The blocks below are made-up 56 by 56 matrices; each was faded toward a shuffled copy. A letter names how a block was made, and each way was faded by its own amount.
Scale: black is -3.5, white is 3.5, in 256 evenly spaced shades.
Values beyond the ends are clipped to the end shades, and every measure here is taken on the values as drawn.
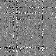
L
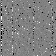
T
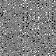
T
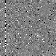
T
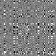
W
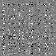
L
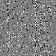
T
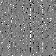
T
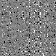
T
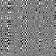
W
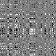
W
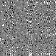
T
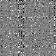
L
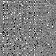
T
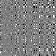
W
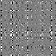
W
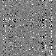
L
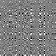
W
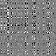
W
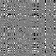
W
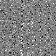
T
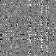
L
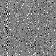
T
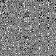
T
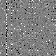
T
